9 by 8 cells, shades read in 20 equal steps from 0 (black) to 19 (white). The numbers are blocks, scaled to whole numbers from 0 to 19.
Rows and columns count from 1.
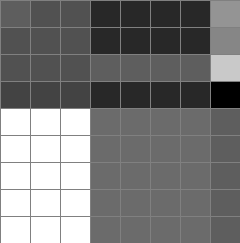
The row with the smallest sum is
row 4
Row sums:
42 40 61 27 96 96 96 96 96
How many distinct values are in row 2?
3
